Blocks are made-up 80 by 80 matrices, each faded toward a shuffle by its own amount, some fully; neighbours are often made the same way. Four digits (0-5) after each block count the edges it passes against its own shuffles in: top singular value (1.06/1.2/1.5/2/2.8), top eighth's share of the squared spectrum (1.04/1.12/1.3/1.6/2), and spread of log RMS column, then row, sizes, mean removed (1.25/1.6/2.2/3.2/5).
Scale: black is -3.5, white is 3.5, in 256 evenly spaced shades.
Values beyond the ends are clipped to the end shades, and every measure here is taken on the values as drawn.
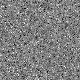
1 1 0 0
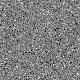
1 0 0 0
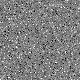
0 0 0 0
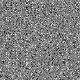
3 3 1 1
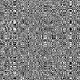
5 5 3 3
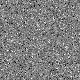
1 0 0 0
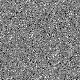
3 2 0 0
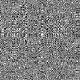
4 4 2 2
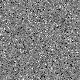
0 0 0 0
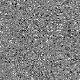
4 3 1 2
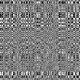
5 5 4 4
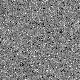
2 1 0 0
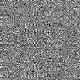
4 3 2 2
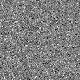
3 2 0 0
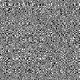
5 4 2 3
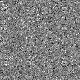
3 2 1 1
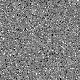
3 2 0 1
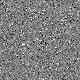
1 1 0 0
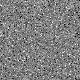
2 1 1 0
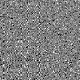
4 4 2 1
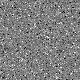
0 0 0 0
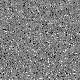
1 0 0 0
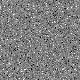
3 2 0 0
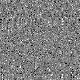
3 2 1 1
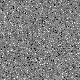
1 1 0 0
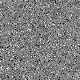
3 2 0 1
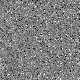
2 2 0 0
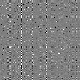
5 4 3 2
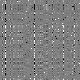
5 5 3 2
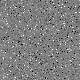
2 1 0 0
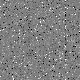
3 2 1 0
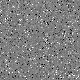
2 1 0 0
